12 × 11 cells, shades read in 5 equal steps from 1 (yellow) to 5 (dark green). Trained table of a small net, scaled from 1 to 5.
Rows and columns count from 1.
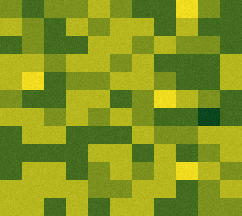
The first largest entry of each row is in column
2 3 1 8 3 2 10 1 1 1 9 3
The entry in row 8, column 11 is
2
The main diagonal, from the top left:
3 3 4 2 3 4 3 3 4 2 2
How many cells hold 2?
52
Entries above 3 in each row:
4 4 4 3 3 4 4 4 6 2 1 4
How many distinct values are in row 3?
3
